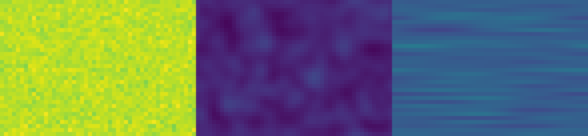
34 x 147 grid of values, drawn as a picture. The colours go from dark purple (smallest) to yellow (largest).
It is made of 1 by 3 panels. Panel 1,1: very high, fine-grained, faint in contrast. Panel 1,2: very low, blotchy, faint in contrast. Panel 1,3: low, streaked across, faint in contrast.
